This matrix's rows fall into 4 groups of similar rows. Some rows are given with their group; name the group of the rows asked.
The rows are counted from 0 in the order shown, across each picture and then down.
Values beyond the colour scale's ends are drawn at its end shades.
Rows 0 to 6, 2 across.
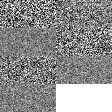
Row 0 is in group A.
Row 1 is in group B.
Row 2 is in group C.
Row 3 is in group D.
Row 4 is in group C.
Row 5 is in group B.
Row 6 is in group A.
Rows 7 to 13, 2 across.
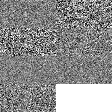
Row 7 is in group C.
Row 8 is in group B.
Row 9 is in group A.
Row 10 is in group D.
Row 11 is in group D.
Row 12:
C
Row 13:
D
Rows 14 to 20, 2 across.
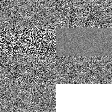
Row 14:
B
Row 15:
B
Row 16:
D
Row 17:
C
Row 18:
B
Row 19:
B
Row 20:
D
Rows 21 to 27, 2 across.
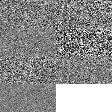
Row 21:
C
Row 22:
A
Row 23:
B
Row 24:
C
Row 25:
D
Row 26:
A
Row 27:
C
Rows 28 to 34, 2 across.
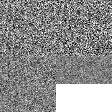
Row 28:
A
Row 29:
A
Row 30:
A
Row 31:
D
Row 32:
C
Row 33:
C
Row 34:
B
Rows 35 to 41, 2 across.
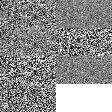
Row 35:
B
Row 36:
B
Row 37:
B
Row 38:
A
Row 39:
B
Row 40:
B
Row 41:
C
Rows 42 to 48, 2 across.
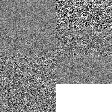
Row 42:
B
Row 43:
B
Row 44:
B
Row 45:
B
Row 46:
A
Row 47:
B
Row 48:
C
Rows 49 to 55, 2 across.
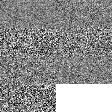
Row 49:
B
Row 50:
B
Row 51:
D
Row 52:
D
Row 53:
B
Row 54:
A
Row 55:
C
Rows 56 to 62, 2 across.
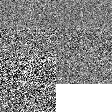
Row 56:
D
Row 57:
C
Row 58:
B
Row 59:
C
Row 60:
D
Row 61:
A
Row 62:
C
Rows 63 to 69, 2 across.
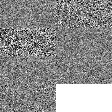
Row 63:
D
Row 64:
A
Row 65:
B
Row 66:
C
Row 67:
B
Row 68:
B
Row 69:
A
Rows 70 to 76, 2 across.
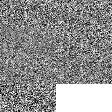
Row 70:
C
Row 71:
A
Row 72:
D
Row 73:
A
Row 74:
A
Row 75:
C
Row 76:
B
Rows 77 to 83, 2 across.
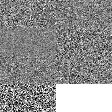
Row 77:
D
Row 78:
B
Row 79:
A
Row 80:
C
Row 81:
B
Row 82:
A
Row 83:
A
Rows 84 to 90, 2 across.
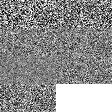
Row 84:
D
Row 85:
C
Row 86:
A
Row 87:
D
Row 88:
B
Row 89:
D
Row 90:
D
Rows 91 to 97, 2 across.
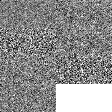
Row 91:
C
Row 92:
B
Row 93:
D
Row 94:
B
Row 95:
A
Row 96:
C
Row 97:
C
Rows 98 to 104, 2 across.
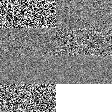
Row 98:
A
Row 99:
A
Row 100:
C
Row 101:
B
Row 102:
C
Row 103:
C
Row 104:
D
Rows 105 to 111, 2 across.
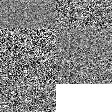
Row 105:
C
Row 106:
B
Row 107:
A
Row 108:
A
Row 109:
C
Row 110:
A
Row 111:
B
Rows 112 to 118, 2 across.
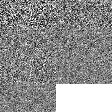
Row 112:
D
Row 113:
C
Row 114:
B
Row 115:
B
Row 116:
D
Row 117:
A
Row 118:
B
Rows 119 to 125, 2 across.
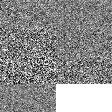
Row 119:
B
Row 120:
C
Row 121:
C
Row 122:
C
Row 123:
A
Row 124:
C
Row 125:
A
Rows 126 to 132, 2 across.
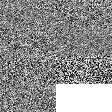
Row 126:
A
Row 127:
B
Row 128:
B
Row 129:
B
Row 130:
C
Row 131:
D
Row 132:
D
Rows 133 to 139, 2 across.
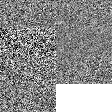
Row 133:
D
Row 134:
A
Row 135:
B
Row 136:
C
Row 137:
A
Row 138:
D
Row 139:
D
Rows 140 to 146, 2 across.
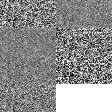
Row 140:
A
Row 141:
D
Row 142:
C
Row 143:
B
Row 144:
C
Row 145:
A
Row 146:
A
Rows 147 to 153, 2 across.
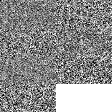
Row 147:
C
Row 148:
A
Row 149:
D
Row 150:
C
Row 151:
A
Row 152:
C
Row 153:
D
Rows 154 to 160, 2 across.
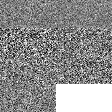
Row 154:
D
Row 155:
D
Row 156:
C
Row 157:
C
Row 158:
A
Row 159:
C
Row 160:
D
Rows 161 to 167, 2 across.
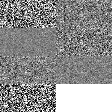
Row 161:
A
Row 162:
C
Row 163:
A
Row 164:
C
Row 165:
B
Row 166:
B
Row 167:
C
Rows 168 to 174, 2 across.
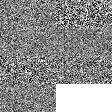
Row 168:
D
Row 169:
D
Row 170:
B
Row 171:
C
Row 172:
B
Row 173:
C
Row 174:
A
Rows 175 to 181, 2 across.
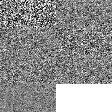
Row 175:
D
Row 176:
B
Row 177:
B
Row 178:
B
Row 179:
D
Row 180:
B
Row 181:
A
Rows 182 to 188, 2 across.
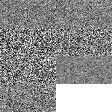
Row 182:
C
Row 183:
B
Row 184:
D
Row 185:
A
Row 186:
D
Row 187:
B
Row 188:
A
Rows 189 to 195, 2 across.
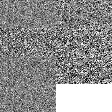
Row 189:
A
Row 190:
A
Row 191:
C
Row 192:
B
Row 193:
C
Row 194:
B
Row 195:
A
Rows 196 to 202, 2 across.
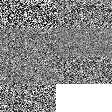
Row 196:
C
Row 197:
C
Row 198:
C
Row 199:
D
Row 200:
A
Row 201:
C
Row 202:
A
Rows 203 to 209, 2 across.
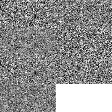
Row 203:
B
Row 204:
C
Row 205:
B
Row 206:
C
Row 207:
B
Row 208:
D
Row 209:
C
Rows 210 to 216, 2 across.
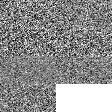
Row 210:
B
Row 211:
D
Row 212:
C
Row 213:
B
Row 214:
B
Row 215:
B
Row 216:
C
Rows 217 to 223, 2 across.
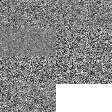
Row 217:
C
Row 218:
D
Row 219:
C
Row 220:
D
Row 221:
D
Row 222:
B
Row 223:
B
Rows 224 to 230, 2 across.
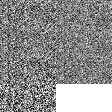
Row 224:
C
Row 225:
D
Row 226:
C
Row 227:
D
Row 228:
C
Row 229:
C
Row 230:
A
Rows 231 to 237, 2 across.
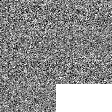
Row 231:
C
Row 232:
D
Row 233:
D
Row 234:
B
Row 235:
C
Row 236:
B
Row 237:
B
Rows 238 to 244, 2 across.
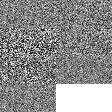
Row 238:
A
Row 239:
D
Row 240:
D
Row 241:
D
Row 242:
C
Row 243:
C
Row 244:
A
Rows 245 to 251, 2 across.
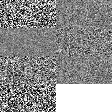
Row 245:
D
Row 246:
D
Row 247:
A
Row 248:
A
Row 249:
A
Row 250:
D
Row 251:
C
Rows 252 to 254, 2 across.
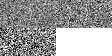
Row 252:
D
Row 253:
D
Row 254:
B
